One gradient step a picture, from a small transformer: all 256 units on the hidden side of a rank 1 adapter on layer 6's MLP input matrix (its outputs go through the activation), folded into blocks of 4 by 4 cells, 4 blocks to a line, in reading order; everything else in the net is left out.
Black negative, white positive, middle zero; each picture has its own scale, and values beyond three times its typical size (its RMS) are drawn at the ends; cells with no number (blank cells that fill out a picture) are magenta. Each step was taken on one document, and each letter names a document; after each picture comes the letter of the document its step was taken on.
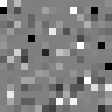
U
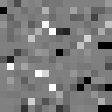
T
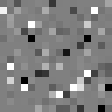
T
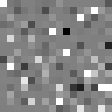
T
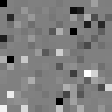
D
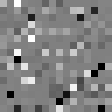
U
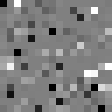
U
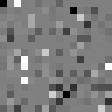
U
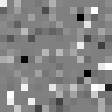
U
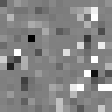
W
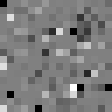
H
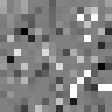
W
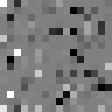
D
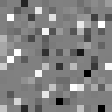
H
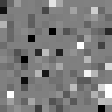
U
